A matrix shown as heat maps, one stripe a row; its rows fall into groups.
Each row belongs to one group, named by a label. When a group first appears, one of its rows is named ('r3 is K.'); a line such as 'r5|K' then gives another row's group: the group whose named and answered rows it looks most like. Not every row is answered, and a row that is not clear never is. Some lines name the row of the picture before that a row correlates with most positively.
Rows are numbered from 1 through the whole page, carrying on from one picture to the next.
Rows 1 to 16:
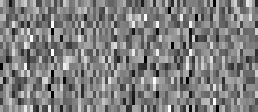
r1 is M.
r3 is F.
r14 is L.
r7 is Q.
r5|L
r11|L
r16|Q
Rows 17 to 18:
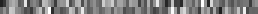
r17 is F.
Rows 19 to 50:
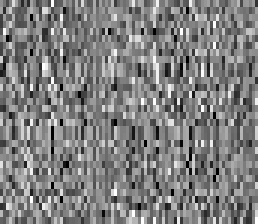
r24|F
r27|F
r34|F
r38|L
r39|F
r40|L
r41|Q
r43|Q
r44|M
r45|L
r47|Q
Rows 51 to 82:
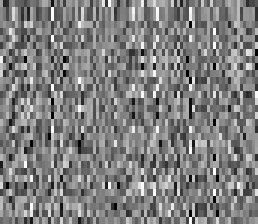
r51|F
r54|Q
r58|M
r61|F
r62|Q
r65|L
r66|Q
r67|L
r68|M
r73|M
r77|F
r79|M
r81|Q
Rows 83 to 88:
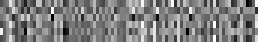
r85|L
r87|F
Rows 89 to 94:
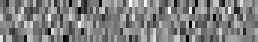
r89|F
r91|M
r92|Q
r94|F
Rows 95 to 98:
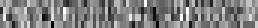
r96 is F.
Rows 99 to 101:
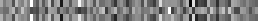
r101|Q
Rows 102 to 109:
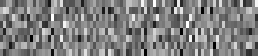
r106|F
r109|F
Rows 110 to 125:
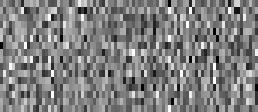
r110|Q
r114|M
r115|Q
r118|Q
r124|M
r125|Q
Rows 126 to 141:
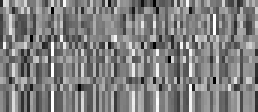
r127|L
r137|M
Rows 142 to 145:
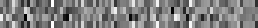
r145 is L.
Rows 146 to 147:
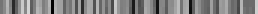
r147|L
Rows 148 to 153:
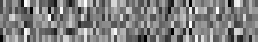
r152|Q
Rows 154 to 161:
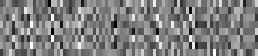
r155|Q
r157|Q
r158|L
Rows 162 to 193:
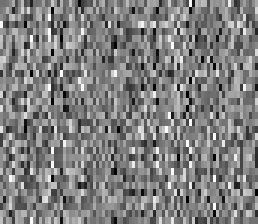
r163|L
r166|M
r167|Q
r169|L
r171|M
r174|M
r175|F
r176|L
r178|Q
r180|F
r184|M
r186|Q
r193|Q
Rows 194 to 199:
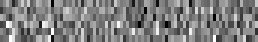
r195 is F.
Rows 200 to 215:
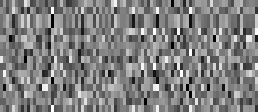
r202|L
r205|M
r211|L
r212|F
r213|Q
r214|F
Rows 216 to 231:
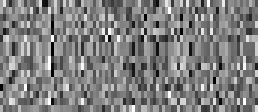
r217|Q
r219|L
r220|F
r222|L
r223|L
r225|M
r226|L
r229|Q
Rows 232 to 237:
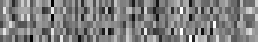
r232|L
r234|L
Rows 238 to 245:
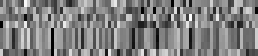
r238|Q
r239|M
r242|L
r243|L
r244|L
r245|F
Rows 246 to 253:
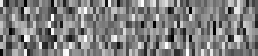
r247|Q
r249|M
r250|M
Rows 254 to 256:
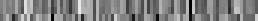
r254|Q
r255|Q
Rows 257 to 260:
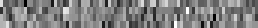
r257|F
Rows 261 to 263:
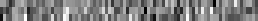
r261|M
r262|F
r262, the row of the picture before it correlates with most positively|258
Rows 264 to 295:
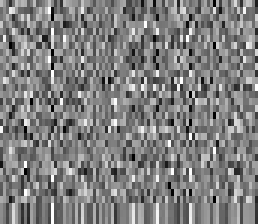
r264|M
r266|L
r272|M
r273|L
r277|Q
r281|Q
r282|F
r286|M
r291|Q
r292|M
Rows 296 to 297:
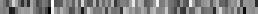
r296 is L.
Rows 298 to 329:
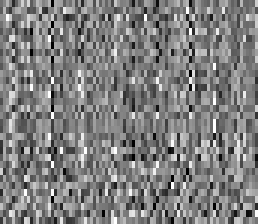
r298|L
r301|L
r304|L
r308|Q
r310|Q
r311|M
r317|M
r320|M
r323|Q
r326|L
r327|M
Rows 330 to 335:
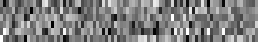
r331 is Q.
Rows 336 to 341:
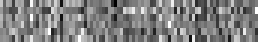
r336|Q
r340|M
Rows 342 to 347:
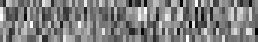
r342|F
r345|Q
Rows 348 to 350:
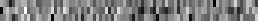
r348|M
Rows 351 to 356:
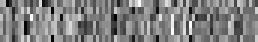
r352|L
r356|L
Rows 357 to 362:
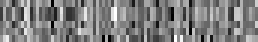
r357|L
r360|L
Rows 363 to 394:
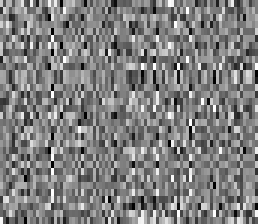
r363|Q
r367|L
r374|M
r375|L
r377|F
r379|Q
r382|L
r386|L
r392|M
